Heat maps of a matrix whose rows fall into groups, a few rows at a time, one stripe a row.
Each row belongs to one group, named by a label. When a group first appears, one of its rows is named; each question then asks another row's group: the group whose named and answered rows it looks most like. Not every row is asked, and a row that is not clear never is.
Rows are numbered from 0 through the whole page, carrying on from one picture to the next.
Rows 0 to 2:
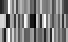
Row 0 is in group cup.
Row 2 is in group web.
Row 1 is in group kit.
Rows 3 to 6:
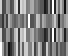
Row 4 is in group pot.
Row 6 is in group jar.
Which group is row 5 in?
web
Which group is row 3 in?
web
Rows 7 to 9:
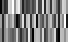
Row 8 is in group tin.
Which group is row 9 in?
pot
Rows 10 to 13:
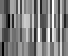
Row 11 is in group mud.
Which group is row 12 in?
mud
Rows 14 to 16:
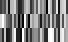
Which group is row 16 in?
tin
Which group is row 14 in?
tin
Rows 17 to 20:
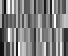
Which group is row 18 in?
jar
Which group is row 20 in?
cup
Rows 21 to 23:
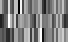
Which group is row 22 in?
cup
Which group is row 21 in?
jar
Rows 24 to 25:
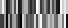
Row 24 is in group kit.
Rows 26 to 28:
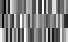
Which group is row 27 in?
cup
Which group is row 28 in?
kit
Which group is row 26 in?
pot
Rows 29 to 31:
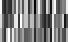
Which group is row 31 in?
web
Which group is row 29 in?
jar
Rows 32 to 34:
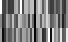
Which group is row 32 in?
jar
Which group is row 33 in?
cup
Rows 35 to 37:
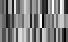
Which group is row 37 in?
cup
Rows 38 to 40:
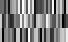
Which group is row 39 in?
cup
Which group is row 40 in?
pot
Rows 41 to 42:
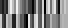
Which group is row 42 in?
pot
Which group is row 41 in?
pot
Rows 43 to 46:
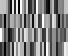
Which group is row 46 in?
pot
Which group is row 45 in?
jar
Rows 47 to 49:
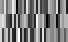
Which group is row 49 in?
pot
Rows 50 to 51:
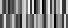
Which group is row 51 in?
tin
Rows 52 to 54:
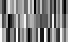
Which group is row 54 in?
kit
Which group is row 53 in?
web
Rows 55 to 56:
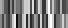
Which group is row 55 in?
mud
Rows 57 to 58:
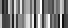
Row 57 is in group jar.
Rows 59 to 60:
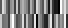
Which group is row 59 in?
kit
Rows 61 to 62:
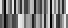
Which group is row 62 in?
pot
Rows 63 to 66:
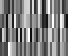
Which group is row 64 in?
mud
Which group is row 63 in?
mud
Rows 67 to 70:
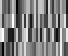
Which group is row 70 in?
cup
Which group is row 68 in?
tin
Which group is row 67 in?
tin
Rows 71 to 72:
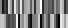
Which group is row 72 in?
kit
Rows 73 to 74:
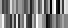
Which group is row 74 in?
kit
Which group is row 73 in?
pot
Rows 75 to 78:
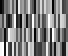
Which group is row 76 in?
tin
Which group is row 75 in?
cup
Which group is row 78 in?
web
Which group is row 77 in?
mud
